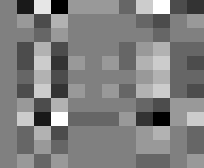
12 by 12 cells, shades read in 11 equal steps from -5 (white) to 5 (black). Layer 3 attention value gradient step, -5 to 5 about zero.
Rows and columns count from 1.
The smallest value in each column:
0 -3 -4 -5 -1 -1 -1 -1 -3 -5 -1 -3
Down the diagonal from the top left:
0 -1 1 2 -1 0 -1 0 3 -2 0 -1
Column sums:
0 7 -7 7 -2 0 -2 3 -5 -7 4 5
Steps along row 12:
down up down up same same same up same down down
